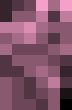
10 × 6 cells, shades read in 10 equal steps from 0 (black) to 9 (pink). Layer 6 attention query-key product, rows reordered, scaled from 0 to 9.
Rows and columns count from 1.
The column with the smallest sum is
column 6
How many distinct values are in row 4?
4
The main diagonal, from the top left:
2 5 8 5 5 3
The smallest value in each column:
2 3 3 3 3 0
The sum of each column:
43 45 48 54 48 41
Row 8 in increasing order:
3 3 4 5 5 7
